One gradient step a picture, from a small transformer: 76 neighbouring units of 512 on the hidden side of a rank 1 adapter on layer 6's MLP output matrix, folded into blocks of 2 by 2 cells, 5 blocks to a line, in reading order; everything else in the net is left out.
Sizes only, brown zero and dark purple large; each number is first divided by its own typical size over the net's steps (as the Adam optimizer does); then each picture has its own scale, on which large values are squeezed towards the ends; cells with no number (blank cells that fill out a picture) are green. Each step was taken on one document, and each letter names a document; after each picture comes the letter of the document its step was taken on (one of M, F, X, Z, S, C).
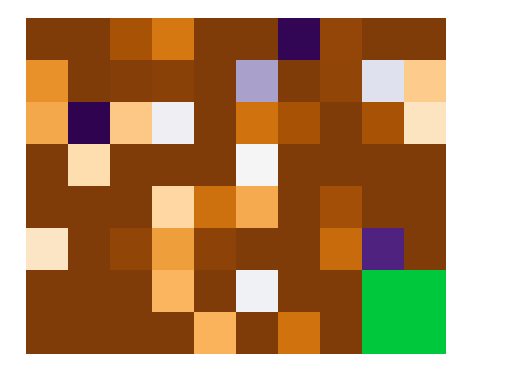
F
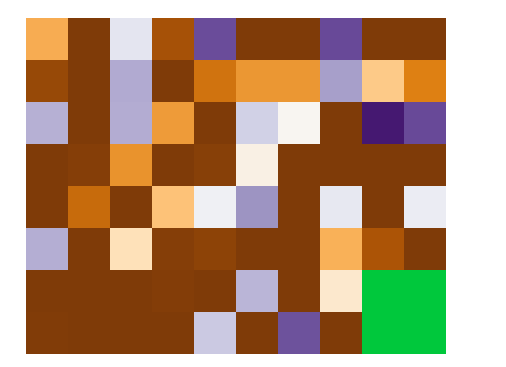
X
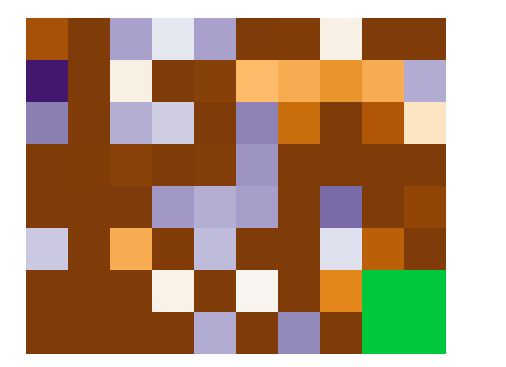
X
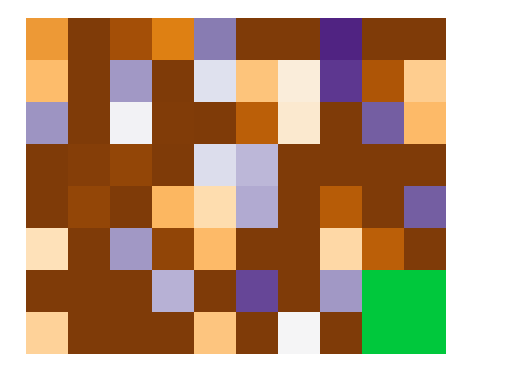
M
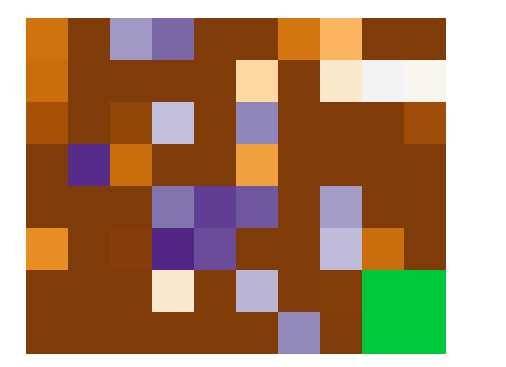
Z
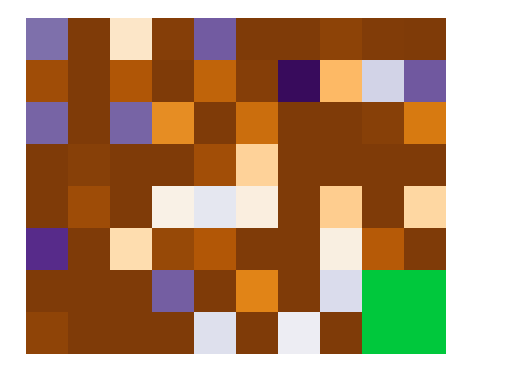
M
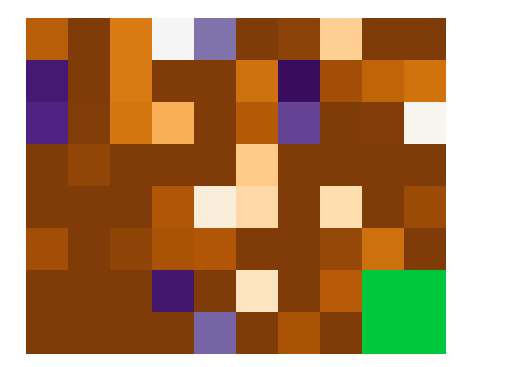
X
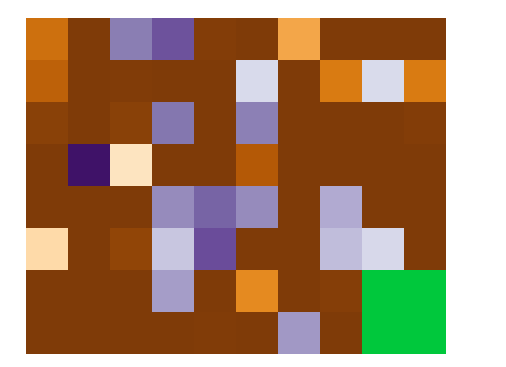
Z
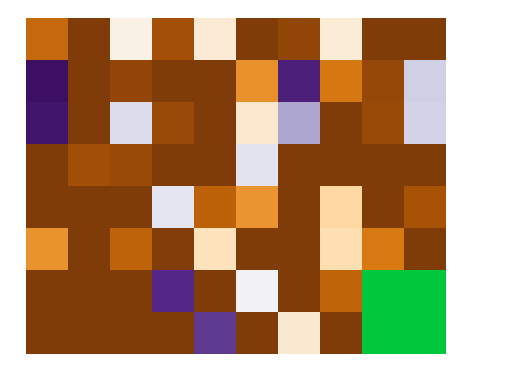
X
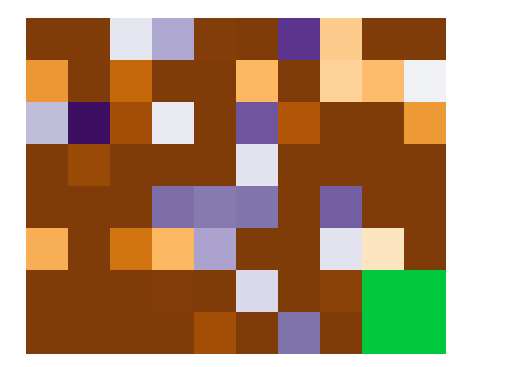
F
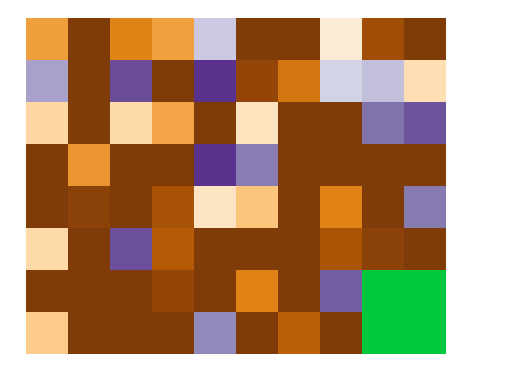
M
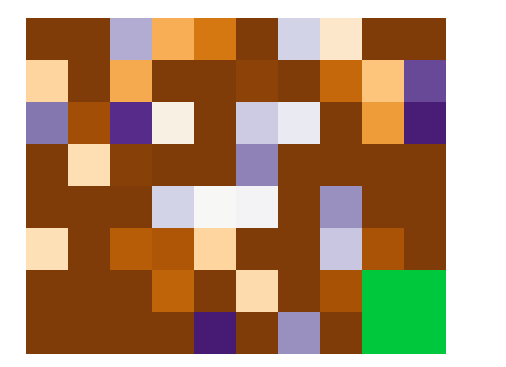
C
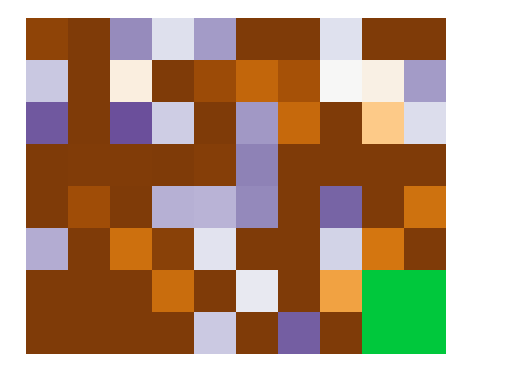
X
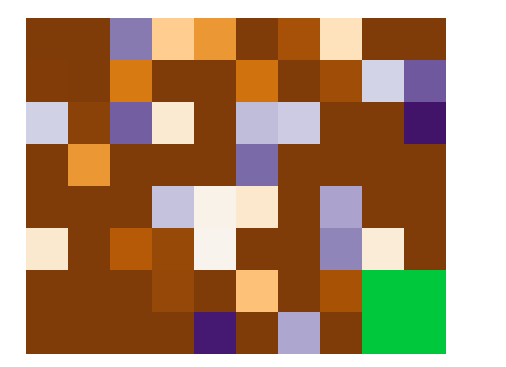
C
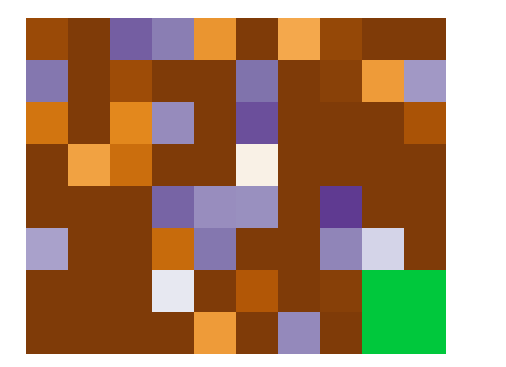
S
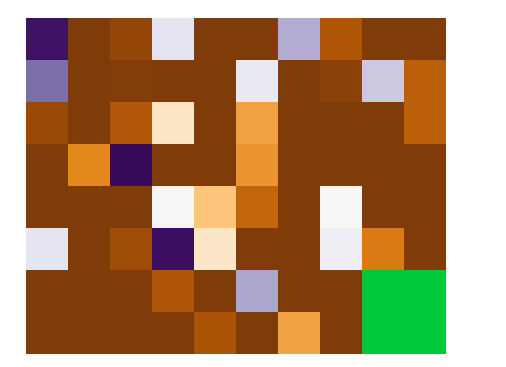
S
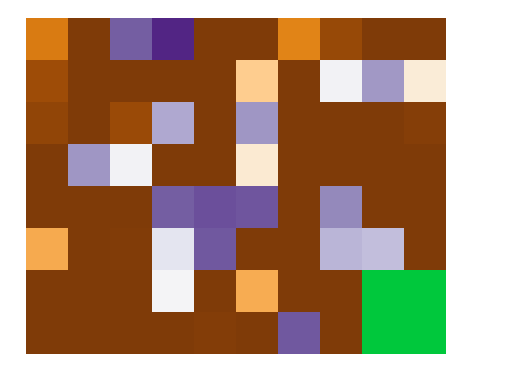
Z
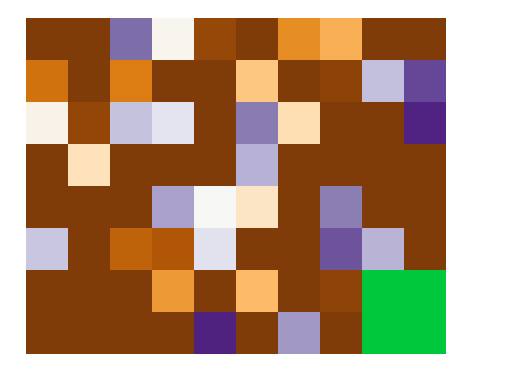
C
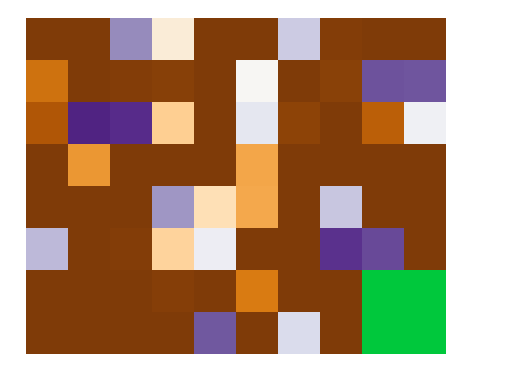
F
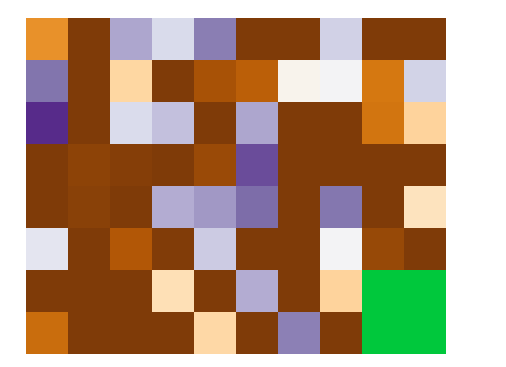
M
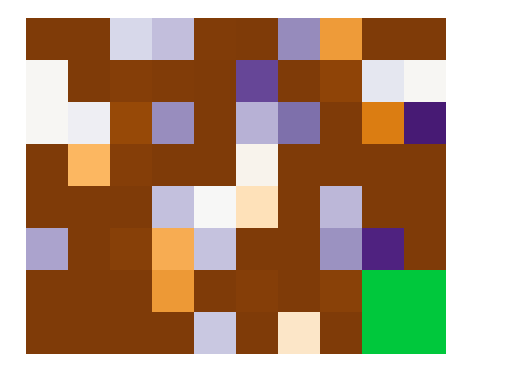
C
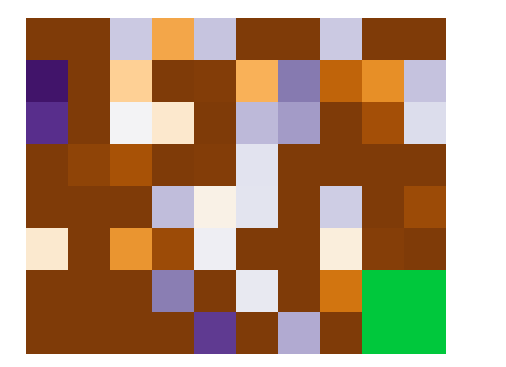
X
